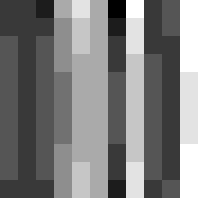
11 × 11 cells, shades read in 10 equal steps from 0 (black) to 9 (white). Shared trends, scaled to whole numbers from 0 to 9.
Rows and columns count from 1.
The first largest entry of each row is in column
8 11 11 11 11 11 11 11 11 11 11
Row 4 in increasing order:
2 2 2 3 3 3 5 6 6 7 9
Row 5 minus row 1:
1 0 2 -2 -2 0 3 -2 1 -1 -1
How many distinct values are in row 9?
6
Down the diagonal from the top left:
2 2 3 5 6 6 3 7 3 2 9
